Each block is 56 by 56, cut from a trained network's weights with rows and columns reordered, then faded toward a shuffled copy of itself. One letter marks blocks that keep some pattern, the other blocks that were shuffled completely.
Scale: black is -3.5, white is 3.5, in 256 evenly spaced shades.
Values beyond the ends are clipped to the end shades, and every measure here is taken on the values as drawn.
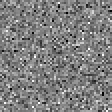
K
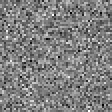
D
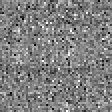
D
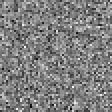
K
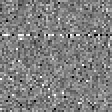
D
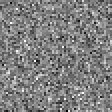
K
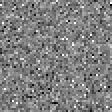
K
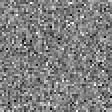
K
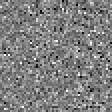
D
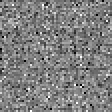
D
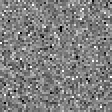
K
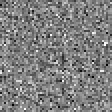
D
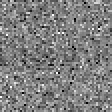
D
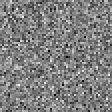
K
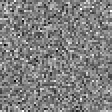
D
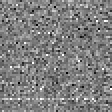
D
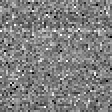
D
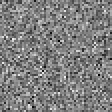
D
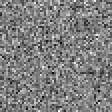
K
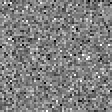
K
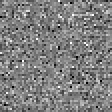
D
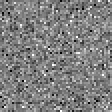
K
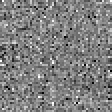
D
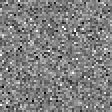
K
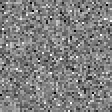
K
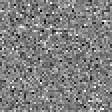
K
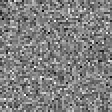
K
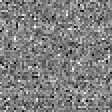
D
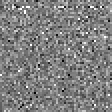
D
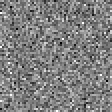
K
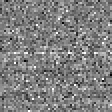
D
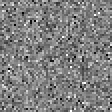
D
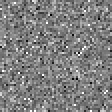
K
